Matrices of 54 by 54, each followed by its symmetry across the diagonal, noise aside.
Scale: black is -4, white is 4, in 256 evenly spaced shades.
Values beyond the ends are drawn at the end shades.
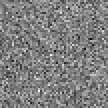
antisymmetric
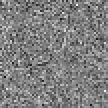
antisymmetric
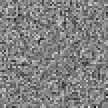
symmetric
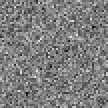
symmetric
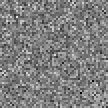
symmetric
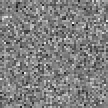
antisymmetric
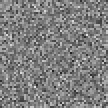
symmetric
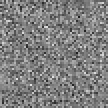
antisymmetric
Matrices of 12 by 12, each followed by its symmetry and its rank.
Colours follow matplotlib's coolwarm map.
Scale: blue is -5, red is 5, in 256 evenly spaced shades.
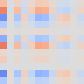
neither, rank one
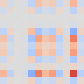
symmetric, rank one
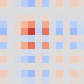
symmetric, rank one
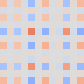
symmetric, rank one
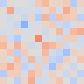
symmetric, full rank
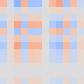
neither, rank one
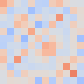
symmetric, full rank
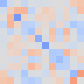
symmetric, full rank
